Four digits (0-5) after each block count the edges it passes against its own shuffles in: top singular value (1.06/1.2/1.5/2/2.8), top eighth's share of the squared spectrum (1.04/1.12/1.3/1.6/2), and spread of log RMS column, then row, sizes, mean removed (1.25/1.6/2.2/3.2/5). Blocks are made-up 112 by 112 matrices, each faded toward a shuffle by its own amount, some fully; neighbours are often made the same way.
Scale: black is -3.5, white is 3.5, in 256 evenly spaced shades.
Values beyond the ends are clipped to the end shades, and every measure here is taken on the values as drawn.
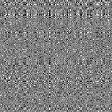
5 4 3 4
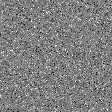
1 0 0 0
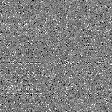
4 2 1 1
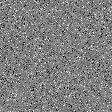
0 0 0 0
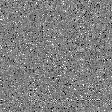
3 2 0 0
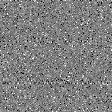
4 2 1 1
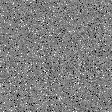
2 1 0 0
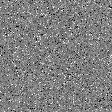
3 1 0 0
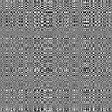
5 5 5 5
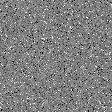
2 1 0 0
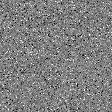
2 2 0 0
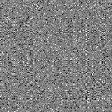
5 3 2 2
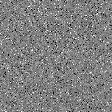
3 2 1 1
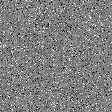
0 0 0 0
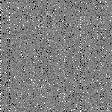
4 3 2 1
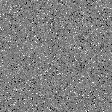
1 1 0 0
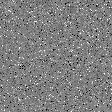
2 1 0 0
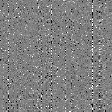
4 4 3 1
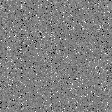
3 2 1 0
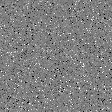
0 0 0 0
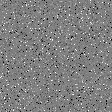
0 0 0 0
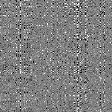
4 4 4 2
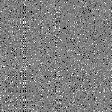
4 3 2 0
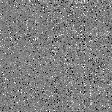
3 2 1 1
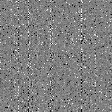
4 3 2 1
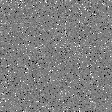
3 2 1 0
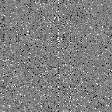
4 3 2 1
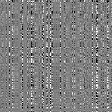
5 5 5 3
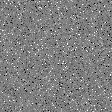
0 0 0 0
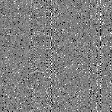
4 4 3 1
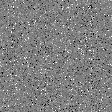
2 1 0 0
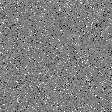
1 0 0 0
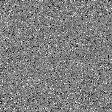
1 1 0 2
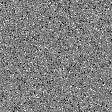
0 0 0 0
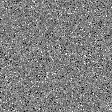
0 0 0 1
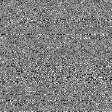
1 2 0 4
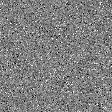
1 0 0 1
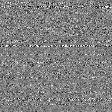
2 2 0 4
